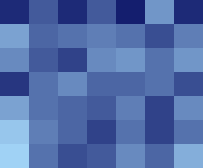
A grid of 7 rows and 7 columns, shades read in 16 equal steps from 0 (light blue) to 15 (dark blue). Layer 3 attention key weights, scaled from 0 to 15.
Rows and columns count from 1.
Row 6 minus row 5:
-3 -1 0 2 1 0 2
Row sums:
82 54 52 64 56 57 47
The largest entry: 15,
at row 1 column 5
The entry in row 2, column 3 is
8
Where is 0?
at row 7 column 1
